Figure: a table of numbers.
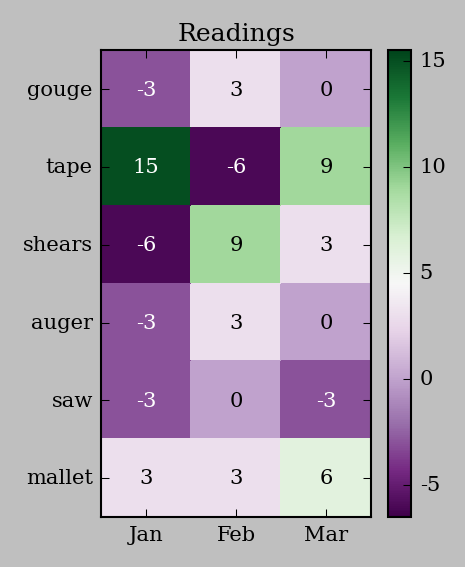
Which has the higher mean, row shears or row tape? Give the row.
tape
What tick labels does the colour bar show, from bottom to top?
-5, 0, 5, 10, 15
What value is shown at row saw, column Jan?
-3
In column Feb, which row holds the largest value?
shears
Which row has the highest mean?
tape
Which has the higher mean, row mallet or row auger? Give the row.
mallet
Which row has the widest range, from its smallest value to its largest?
tape
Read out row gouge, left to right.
-3 3 0
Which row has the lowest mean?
saw
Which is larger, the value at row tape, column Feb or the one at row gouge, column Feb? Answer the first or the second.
the second
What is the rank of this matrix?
2
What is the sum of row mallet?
12
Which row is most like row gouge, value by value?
auger
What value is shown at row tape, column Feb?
-6
